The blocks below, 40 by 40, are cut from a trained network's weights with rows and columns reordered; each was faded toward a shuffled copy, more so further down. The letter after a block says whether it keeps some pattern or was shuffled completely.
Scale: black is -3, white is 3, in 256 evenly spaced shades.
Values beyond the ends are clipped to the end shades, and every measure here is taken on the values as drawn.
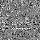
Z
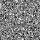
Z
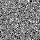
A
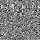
Z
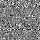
Z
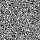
A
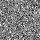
A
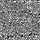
Z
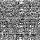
Z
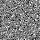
A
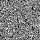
A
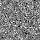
A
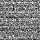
Z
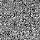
Z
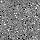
A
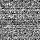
Z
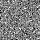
A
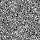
A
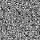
Z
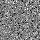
A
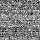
Z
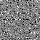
Z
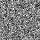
A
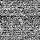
Z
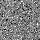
A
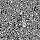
A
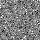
A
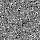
A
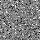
A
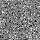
Z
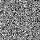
A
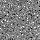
A
